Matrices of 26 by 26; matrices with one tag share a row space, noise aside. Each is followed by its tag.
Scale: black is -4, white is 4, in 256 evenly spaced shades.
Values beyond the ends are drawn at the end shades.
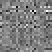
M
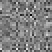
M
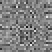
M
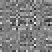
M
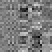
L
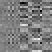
L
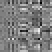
L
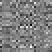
M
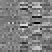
L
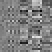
L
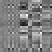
L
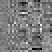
L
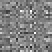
M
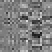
L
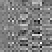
L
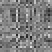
M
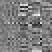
L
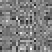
M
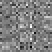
M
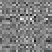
M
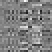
L
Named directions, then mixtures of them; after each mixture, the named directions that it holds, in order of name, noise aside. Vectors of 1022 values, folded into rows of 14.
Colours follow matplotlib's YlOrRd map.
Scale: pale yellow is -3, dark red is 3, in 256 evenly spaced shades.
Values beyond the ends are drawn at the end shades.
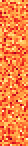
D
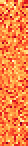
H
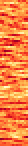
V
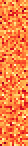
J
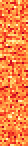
D, H, V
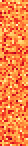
D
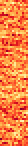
H, J, V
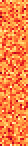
D, J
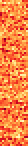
D, H, V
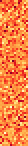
D, H, J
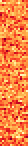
D, H, V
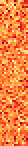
H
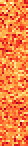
H, V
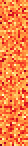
J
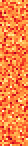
D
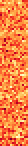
D, H, V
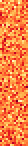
D, H
